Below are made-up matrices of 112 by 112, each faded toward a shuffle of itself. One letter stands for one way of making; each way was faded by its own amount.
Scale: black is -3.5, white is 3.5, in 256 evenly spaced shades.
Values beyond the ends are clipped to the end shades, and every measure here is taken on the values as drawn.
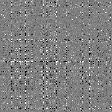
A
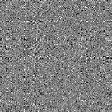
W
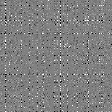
A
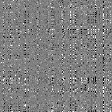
A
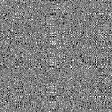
W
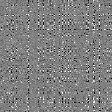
A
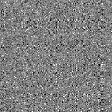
W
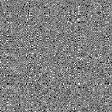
W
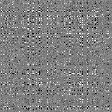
A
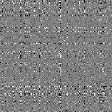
A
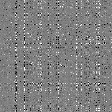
A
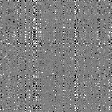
A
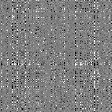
A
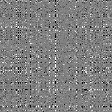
A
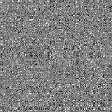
W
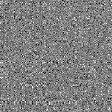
W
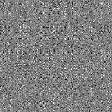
W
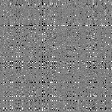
A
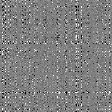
A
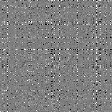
A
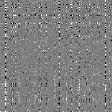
A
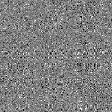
W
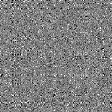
W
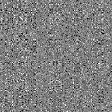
W
